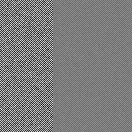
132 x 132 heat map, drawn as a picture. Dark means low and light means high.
Average level on the scale: 50%. Grain: checkered. Odd rows or columns: none. Slope: none. Seam: vertical, 40% of the way across, the right part calmer.
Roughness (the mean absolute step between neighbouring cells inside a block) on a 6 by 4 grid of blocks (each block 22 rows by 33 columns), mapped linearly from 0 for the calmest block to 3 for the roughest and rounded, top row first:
3200
3200
3200
3200
3200
3200
